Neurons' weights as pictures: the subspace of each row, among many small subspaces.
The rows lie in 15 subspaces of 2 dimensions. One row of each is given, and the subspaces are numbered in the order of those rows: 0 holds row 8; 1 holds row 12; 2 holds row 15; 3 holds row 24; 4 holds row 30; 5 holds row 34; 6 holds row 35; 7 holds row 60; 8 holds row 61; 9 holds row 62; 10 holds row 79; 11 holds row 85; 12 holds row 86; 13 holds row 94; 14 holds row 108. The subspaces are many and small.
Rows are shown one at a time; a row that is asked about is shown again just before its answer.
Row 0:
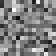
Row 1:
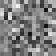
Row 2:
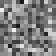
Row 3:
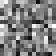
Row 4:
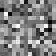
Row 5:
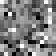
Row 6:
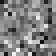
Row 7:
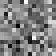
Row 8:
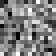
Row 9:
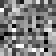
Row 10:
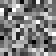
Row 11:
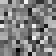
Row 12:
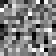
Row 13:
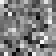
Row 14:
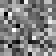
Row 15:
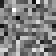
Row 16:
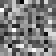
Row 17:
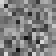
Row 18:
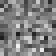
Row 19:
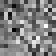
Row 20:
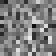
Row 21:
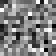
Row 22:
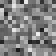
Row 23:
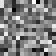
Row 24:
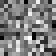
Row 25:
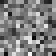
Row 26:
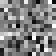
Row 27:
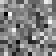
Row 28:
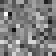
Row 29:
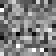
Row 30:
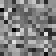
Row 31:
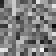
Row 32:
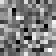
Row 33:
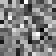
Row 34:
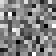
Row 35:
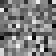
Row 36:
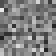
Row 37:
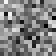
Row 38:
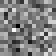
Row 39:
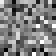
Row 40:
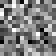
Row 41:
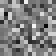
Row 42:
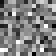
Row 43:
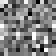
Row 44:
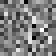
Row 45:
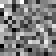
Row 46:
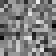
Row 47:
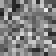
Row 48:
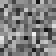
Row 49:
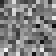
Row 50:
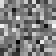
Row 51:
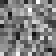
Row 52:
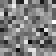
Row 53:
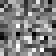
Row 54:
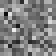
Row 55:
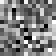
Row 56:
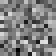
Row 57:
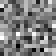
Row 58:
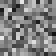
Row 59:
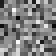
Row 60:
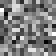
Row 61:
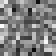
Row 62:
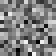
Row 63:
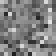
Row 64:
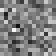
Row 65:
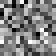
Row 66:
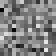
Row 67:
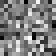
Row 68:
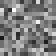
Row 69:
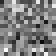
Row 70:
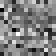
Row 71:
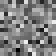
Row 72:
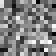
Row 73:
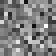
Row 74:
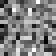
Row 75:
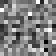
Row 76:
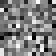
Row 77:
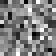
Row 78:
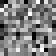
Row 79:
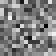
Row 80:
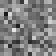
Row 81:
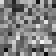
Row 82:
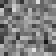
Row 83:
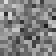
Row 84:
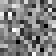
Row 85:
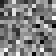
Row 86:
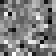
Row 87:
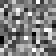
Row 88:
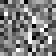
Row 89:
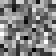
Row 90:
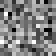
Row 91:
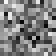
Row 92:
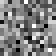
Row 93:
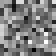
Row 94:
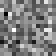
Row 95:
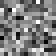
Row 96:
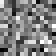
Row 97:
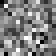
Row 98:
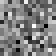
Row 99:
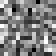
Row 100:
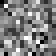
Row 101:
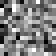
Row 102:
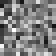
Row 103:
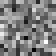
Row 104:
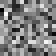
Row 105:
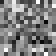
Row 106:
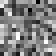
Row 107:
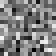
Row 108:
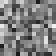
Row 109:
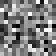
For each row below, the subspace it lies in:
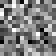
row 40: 0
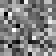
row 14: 3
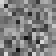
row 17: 12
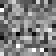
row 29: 4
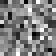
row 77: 0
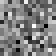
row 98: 7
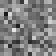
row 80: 3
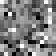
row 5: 12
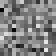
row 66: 6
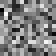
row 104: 7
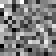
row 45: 14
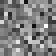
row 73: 7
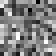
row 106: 0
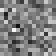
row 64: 4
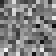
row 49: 11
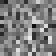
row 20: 14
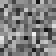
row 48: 13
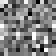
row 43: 1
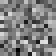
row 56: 9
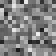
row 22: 8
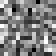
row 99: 8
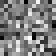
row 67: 3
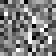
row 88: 14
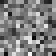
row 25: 13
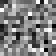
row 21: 1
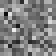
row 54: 3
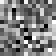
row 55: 10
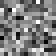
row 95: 10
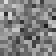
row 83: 11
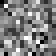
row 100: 12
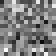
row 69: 11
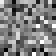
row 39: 11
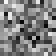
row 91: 11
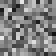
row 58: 10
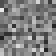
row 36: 6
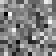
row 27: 13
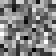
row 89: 9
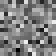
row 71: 9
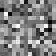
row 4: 1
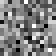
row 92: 7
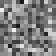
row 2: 6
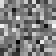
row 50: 2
